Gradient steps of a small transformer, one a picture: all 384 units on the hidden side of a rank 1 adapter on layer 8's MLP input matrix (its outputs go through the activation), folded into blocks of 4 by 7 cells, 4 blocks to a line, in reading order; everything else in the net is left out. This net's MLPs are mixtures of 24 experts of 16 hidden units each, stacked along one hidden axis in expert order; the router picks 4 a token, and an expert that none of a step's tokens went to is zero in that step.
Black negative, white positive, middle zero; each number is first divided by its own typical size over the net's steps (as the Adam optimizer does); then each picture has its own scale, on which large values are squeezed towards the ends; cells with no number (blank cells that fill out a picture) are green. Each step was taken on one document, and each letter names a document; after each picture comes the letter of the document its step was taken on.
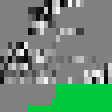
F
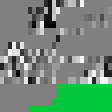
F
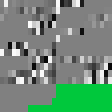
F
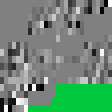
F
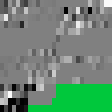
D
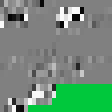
D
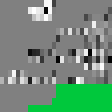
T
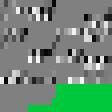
T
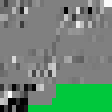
D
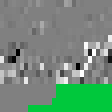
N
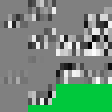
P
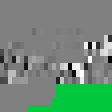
N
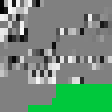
D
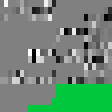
T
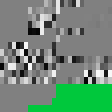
F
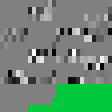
T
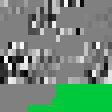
F
